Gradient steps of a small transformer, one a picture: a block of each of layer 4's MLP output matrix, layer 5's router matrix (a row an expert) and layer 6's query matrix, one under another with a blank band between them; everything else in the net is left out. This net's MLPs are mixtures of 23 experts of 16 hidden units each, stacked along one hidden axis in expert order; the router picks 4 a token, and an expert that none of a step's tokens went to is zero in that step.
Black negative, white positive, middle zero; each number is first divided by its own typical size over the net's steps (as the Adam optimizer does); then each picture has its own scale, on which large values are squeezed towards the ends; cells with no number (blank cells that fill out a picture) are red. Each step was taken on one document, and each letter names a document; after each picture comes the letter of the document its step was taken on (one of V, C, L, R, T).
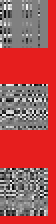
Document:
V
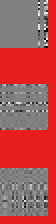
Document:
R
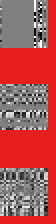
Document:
V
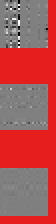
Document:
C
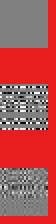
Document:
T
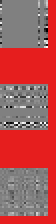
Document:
C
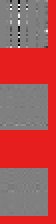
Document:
C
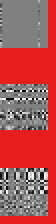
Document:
V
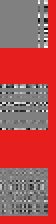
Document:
R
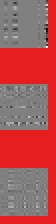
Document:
C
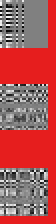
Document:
V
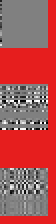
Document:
T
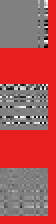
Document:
C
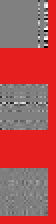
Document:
R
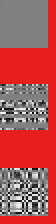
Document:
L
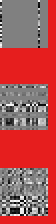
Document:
L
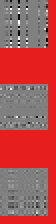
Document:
C
